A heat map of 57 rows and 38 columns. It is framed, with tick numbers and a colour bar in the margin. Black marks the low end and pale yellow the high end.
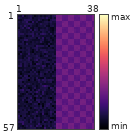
It is made of 1 by 2 panels. Panel 1,1: very low, fine-grained, faint in contrast. Panel 1,2: low, checkered, faint in contrast.
